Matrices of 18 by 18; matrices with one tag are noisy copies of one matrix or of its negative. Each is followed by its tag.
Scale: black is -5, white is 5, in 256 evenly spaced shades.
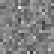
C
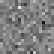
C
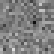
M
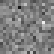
C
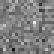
M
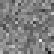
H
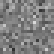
M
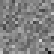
H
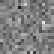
C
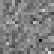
H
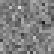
C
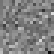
H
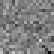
H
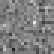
M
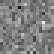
C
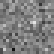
M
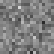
C
